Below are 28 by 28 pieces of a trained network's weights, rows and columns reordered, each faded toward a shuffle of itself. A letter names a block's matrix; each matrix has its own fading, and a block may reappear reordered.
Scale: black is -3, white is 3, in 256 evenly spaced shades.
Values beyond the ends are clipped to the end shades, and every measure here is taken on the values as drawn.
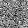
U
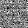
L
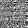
L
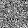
U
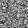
U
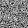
U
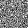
U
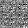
L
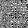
L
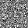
L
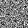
U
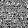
L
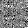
L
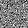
U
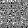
L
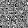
L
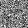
U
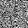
U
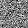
U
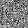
U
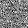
U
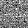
L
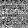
L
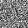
U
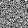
U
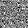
L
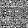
L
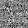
L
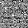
L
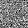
U
